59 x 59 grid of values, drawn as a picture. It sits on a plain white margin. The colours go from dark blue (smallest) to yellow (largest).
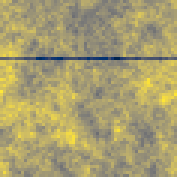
Odd lines: row 20. Histogram: skewed, a long tail of low values. Stripes: none. Ninth with the lowest average: top middle. Average level on the scale: 70%.
